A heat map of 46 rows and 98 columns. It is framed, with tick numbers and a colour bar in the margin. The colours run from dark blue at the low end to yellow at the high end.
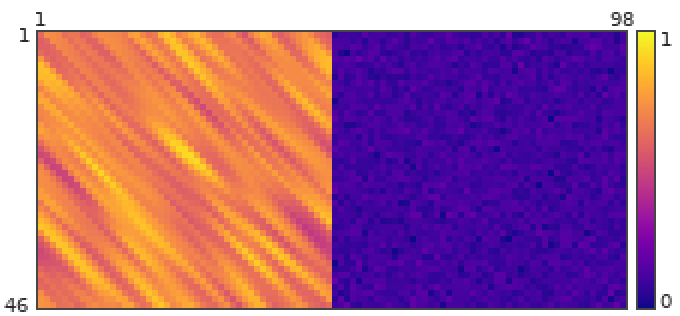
The table splits into one row of 2 panels. Panel 1,1: high, slanting down to the right. Panel 1,2: very low, fine-grained, faint in contrast.
